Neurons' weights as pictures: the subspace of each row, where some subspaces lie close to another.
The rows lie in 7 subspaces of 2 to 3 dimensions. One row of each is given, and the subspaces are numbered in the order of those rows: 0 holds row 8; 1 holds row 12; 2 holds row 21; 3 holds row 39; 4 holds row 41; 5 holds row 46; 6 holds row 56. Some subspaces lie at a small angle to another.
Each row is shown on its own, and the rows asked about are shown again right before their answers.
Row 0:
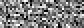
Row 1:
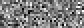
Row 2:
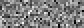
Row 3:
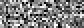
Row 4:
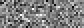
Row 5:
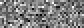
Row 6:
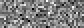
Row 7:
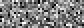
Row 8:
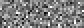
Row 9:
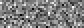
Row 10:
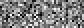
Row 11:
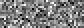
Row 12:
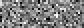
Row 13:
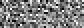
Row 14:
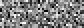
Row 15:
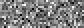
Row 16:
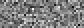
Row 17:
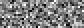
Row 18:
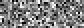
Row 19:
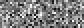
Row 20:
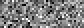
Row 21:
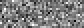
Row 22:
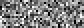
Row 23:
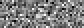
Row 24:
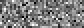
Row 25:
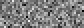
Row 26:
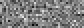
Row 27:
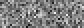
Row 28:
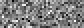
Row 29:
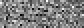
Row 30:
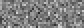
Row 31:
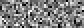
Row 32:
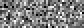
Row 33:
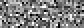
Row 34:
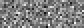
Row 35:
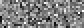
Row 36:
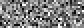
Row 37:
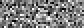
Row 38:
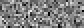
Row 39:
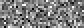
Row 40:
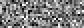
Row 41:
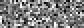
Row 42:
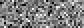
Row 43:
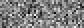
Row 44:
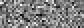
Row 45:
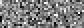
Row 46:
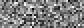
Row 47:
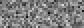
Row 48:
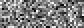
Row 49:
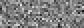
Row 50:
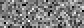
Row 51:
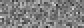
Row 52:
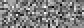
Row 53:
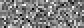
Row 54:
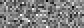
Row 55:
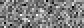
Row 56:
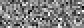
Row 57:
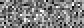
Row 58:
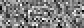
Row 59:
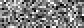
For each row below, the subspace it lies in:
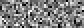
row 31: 3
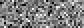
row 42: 6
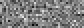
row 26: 2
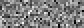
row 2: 0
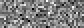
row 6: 3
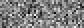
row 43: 5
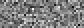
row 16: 5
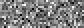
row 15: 3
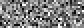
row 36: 6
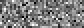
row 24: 2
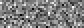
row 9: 1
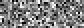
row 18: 4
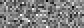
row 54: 3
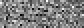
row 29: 1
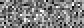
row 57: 2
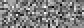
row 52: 0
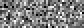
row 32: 0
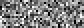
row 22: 0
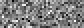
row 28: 2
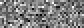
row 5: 6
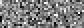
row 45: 4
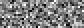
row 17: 4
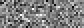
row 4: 5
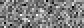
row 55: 2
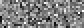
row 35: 4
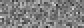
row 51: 1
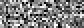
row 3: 1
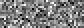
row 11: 3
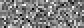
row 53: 3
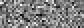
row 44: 5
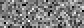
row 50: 6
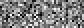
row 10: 5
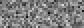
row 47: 4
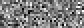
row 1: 2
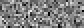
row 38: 3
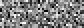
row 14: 1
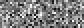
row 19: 5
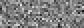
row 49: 6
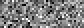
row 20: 2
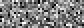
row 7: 1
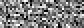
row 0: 1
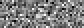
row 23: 4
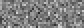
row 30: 1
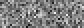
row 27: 5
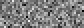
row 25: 6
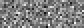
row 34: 0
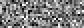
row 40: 2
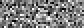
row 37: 4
